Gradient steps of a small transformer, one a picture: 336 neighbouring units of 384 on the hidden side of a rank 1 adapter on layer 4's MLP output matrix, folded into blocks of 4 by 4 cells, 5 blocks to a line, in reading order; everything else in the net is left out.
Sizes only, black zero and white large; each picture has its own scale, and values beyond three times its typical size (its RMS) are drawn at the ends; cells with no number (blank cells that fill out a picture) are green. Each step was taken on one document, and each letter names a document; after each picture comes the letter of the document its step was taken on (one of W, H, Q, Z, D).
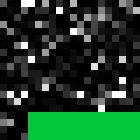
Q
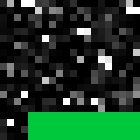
Q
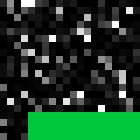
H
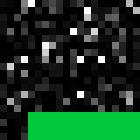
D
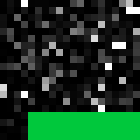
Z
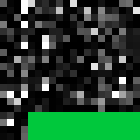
Q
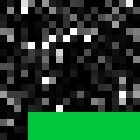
D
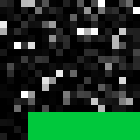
Z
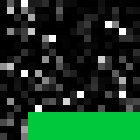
H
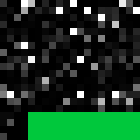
Q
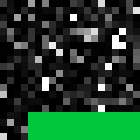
Z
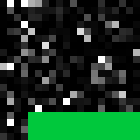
H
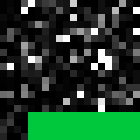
Q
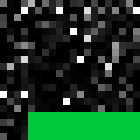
D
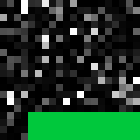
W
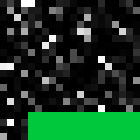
H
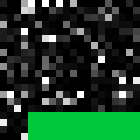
W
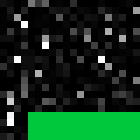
W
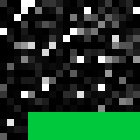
Z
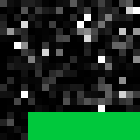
Z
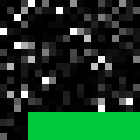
Z
